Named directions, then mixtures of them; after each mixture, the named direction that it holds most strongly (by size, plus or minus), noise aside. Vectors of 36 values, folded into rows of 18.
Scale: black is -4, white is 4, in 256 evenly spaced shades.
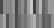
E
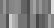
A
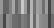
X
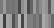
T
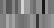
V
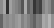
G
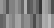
G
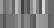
V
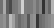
V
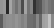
G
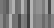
X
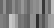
A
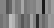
V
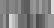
A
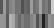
A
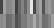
E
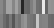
V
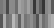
T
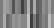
X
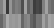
G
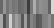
A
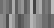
E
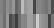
A
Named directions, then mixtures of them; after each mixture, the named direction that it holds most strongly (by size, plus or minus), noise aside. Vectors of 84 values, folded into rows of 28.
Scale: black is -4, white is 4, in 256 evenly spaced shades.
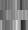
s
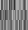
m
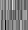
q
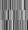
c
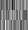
q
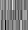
q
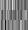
q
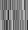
c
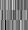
q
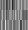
q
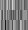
q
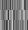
c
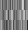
c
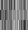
m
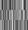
c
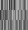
m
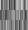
m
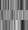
s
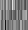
q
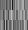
c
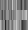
s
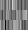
q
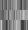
s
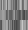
s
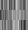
m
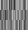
m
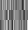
c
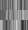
s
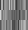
m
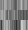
s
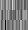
q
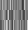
c
